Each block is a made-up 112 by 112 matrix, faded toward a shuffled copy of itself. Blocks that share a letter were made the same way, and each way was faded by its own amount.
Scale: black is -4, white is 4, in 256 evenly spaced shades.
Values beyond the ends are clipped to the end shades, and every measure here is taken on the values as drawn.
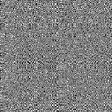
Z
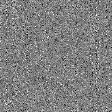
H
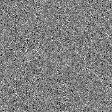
H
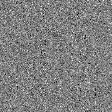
H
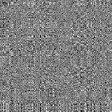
Z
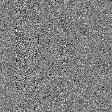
H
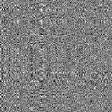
Z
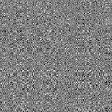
Z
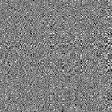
Z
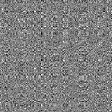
Z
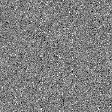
H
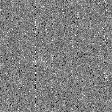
H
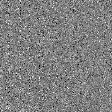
H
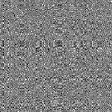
Z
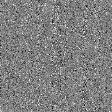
H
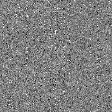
H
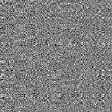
Z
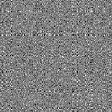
Z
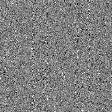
H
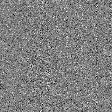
H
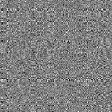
Z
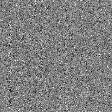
H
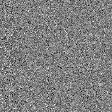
H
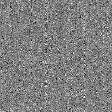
H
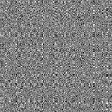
Z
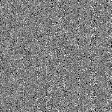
H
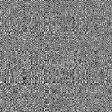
Z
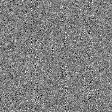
H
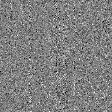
H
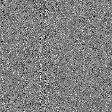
H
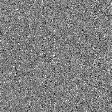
H
